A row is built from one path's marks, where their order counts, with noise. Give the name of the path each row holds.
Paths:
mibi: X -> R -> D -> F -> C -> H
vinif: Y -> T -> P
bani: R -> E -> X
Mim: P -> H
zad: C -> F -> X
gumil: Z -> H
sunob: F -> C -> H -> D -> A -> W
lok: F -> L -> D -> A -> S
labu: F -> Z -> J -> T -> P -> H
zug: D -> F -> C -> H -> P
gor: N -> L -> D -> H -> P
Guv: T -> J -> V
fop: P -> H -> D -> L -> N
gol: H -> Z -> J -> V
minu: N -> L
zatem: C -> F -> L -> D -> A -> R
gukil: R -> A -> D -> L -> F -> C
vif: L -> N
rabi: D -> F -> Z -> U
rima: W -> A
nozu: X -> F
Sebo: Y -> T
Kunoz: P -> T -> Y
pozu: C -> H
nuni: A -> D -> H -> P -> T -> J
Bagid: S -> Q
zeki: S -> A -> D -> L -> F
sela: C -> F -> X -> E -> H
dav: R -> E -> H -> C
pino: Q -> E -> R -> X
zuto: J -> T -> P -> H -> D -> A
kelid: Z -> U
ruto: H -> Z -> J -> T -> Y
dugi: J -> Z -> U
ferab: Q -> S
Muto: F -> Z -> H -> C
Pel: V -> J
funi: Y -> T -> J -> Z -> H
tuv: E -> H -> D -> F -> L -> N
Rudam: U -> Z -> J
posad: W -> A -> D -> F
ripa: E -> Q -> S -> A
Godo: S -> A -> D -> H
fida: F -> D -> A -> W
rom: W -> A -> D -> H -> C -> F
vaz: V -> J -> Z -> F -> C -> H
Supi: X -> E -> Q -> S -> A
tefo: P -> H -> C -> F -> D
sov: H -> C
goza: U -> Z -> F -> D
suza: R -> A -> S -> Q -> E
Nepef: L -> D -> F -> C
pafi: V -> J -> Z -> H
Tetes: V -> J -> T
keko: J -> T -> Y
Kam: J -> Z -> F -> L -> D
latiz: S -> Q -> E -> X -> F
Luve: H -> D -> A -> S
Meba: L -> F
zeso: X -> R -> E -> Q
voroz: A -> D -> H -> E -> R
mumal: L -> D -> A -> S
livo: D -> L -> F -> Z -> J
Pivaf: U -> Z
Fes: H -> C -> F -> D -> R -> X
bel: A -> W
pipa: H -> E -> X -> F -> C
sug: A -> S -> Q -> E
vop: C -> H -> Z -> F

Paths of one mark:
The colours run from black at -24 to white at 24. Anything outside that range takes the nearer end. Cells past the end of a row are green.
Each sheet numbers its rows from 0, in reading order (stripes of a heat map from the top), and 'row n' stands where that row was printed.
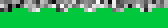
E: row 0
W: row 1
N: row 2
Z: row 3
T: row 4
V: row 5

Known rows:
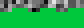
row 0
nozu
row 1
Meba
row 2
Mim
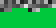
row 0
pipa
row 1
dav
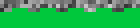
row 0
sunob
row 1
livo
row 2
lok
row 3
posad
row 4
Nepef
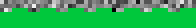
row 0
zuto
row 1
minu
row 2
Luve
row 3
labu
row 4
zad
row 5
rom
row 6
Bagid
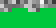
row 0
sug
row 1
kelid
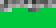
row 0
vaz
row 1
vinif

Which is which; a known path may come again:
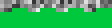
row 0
mumal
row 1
Tetes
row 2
Pel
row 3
Pivaf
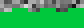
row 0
rom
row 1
goza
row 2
tuv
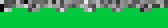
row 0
pozu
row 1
Muto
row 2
nuni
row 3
Rudam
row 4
Supi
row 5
zug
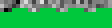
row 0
Meba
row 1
sug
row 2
labu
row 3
gukil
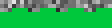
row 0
Bagid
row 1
sunob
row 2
zatem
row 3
ripa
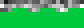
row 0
Sebo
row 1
posad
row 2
rima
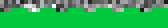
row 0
pipa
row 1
bel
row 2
tefo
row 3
funi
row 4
suza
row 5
sela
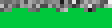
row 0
fida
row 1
livo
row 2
zeso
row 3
vif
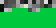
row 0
sov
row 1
bani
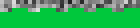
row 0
kelid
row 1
pafi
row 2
nozu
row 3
Luve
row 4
zeki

